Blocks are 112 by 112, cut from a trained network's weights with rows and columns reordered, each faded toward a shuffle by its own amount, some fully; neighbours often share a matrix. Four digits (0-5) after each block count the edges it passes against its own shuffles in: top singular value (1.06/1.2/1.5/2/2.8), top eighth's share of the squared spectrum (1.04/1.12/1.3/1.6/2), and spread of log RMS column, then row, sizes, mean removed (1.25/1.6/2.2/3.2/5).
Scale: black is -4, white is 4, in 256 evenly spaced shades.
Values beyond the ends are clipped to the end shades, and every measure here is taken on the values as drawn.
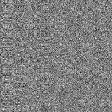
3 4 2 1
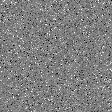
0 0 0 0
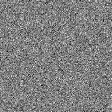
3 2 1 0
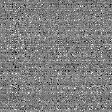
3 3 3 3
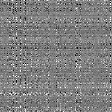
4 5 4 3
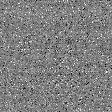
1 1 0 0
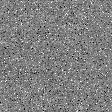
1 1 0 0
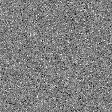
1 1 0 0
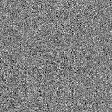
3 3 1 1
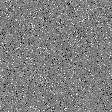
0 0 0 0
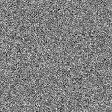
3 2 1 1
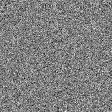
2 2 0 0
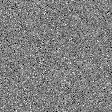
1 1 0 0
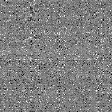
3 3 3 2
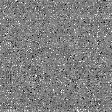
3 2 1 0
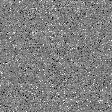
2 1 1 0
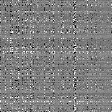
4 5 4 3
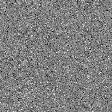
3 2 1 0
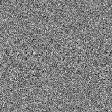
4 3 1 1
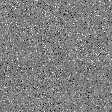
1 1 0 0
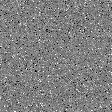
0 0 0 0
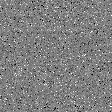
0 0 0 0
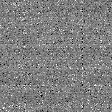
2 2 2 1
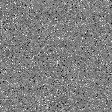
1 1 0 0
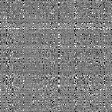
3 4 4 3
